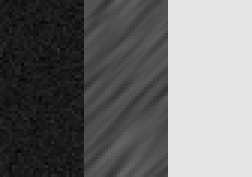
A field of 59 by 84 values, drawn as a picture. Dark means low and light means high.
It is made of 1 by 3 panels. Panel 1,1: very low, fine-grained, faint in contrast. Panel 1,2: low, slanting up to the right, faint in contrast. Panel 1,3: very high, flat.
